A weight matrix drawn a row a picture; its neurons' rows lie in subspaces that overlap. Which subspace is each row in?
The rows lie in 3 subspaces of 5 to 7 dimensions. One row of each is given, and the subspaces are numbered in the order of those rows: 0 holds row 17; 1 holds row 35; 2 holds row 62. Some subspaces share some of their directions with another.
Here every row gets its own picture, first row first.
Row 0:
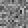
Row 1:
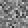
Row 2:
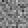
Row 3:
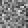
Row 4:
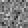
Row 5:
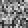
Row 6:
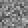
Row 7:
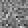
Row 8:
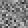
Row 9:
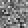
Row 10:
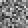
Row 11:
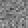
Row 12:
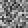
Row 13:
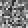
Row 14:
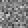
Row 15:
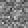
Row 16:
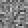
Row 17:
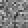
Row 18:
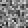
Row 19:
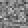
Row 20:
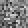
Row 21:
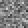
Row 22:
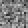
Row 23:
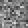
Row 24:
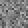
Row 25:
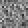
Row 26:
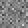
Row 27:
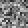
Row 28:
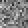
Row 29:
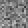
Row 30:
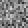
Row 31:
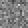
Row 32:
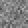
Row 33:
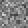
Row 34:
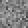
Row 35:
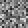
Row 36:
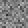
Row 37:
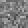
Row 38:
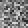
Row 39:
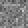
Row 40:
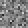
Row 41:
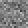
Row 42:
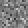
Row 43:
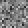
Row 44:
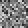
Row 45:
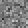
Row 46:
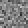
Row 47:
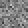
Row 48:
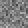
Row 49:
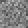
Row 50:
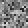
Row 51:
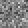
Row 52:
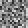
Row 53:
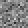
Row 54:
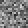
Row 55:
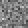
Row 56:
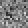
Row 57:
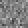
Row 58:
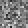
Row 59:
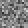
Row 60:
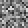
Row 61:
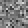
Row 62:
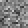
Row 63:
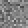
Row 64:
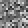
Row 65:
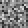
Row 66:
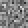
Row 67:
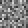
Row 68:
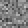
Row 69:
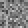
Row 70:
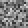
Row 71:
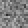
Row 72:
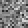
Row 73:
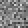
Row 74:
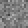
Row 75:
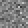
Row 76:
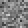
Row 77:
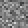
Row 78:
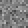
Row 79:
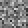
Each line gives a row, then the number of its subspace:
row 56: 0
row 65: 1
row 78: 1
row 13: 1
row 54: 0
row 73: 0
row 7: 2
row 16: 1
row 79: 1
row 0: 1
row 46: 0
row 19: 1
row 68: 0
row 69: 1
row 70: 1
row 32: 1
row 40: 1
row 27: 1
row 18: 1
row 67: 1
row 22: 1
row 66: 1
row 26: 1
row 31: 1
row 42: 0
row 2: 0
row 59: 2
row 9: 2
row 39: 1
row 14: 2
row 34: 1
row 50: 1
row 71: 2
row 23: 2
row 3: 1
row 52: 1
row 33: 0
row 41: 1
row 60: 1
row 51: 1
